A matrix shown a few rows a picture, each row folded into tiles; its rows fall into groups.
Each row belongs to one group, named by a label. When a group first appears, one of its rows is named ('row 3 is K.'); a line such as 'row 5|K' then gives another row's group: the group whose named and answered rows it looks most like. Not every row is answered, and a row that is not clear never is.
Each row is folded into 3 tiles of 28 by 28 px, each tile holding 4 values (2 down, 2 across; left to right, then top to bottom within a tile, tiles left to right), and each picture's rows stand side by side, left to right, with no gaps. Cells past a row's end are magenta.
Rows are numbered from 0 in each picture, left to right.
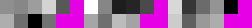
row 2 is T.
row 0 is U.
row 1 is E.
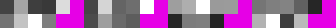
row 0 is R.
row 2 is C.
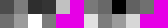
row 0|R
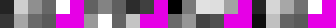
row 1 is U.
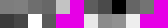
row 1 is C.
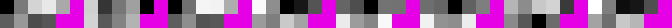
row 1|T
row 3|E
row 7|E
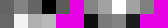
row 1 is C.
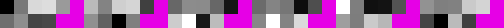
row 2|U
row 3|U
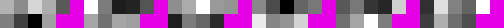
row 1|E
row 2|C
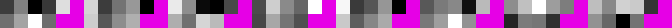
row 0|R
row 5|R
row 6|C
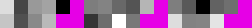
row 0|T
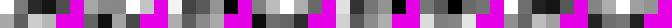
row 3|C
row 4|T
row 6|E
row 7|C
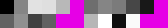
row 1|U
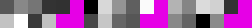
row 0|U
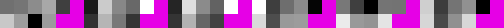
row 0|U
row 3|T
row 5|T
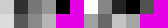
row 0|T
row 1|E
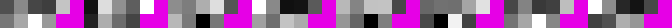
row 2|U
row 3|E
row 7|E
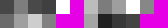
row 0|R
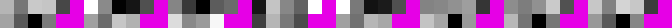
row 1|E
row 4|E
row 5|U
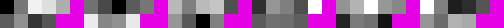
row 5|E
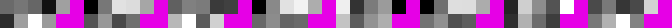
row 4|T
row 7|R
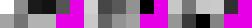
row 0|E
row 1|T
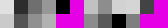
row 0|T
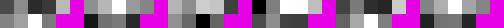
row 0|R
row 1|C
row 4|R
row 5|C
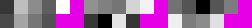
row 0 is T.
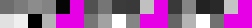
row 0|U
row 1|R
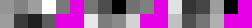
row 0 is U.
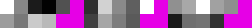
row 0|E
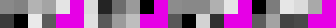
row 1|T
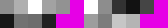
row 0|C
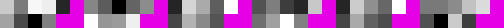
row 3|R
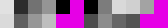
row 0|T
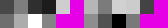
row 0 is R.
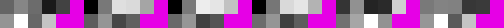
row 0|U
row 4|R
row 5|U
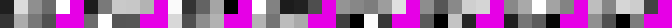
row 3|E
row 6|C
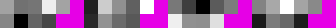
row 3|C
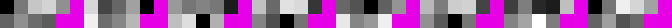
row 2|U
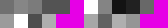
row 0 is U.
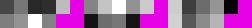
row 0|R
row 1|C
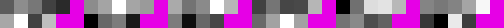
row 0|U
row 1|C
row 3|R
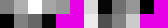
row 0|C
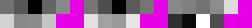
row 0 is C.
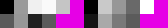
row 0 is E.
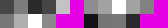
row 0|R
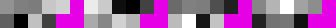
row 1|E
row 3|C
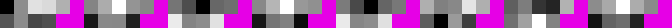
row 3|C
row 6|R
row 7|C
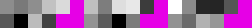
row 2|E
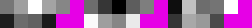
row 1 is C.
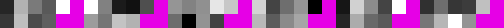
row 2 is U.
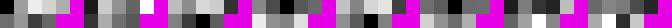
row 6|R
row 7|U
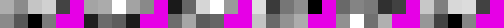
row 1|C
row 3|T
